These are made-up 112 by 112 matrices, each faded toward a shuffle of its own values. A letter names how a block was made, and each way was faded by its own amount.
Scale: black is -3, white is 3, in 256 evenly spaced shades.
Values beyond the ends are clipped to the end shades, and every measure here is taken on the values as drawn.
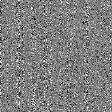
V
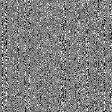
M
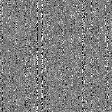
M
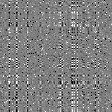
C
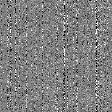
M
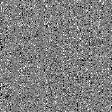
V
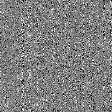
V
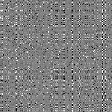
C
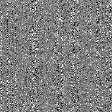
V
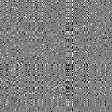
C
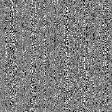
M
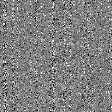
V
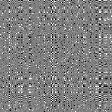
C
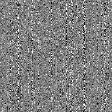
M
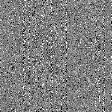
V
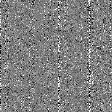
V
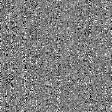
V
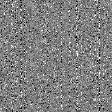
V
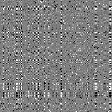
C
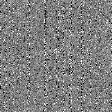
V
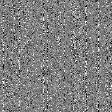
V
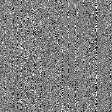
M
